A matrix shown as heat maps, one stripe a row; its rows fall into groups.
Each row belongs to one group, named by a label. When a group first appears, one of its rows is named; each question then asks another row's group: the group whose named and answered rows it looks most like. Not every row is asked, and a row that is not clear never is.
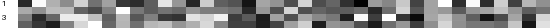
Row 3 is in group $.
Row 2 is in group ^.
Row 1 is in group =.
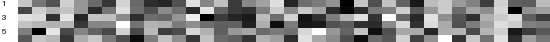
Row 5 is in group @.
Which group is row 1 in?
$
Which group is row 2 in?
=
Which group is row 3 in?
^
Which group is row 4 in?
^
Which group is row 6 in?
=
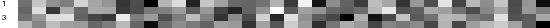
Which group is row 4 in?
^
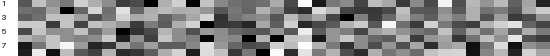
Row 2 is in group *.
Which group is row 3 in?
@
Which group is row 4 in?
^
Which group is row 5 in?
=
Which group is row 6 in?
^
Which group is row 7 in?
@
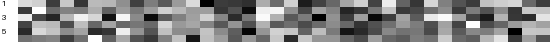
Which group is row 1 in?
^
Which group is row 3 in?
$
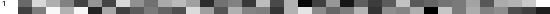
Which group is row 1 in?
*
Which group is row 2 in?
@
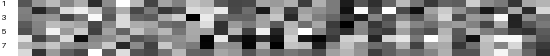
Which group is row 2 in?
$
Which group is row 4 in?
@
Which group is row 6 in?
^
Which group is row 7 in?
^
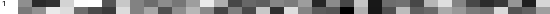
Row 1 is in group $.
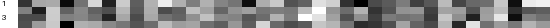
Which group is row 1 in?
*
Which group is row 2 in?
@
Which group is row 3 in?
@
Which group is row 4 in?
*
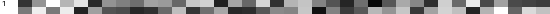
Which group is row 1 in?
@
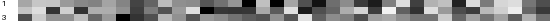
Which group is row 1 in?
^
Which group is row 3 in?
=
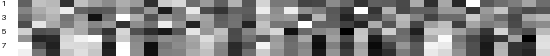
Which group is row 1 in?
*
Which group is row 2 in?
@
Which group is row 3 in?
*
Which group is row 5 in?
$
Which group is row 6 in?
$
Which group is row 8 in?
$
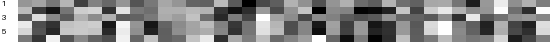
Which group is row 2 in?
$
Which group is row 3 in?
*
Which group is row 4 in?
$
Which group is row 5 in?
$
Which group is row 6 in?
@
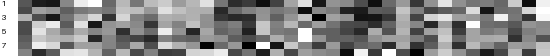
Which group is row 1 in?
$
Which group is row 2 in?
*
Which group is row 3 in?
$
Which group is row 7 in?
*
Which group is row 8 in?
$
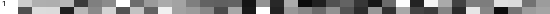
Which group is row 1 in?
^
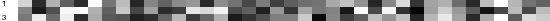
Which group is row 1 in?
^
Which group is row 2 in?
$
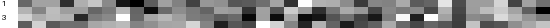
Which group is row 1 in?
=
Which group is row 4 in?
*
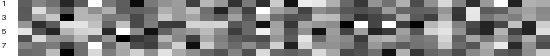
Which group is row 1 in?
=
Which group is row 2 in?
*
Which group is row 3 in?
*
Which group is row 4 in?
$
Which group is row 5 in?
$
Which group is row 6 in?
=
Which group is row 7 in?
=
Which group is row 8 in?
*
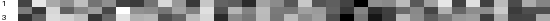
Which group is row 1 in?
=
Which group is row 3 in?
@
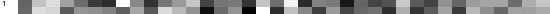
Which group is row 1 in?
*
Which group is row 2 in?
*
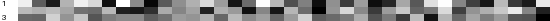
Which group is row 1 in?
$
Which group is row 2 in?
^
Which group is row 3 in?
@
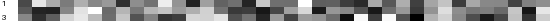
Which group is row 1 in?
=
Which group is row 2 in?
$
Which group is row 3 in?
$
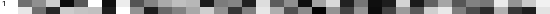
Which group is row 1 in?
*
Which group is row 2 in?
$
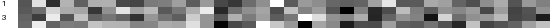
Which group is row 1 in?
=
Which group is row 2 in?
@
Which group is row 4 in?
*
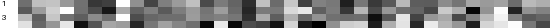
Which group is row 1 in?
*
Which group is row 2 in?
@
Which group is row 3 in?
^
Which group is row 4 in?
^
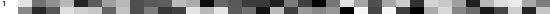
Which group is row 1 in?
^
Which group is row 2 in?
$
